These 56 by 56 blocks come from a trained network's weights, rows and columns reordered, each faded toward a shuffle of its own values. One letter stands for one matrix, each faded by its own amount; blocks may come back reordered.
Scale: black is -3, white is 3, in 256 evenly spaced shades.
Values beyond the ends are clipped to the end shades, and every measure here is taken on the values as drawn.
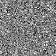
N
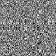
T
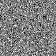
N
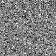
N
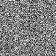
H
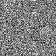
H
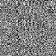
T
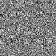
H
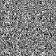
T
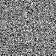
N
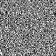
H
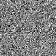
N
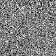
N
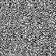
H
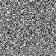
H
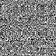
T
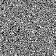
N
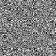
T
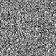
H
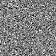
N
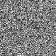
H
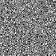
N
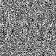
H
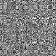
T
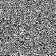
N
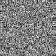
H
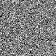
N
